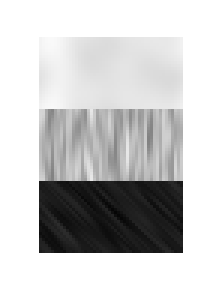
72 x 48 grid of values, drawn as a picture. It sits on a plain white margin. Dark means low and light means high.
The table splits into 3 rows of 1 panel. Panel 1,1: very high, smooth, faint in contrast. Panel 2,1: high, streaked downward. Panel 3,1: very low, slanting down to the right, faint in contrast.
